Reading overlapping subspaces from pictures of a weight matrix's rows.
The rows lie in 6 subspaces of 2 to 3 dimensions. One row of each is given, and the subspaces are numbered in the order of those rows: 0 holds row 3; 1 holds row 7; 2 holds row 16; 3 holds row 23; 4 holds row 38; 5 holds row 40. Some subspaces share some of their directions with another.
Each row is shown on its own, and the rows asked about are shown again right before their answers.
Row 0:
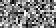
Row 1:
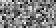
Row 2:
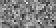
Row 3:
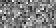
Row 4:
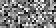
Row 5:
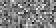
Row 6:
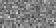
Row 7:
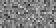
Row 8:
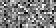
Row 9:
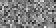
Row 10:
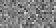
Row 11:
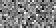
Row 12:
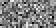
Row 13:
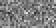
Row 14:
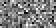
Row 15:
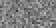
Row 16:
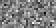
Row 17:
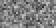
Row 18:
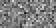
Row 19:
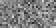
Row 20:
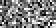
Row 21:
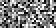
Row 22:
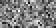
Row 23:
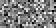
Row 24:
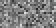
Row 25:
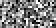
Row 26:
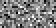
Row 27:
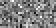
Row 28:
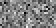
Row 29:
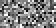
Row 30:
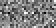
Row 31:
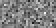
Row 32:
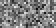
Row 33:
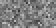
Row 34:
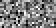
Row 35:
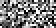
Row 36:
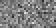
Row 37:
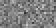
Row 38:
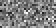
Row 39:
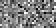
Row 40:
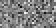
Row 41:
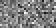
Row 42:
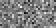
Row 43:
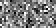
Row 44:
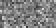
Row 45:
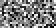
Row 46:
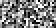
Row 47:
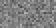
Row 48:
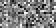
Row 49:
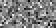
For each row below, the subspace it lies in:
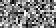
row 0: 1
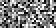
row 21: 2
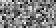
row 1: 0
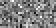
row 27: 4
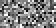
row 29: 3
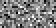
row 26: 1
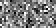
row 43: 3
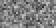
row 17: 5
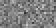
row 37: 1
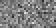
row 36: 5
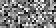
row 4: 3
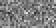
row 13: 4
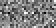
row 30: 4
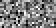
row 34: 1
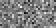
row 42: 5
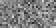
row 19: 5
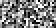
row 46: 2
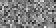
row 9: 3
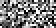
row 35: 4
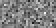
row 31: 2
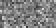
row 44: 0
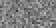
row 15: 2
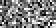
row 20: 2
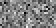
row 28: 3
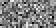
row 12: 4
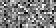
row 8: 2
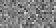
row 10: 0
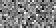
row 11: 0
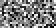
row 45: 4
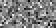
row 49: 2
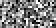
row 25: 2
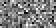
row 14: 4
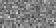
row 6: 1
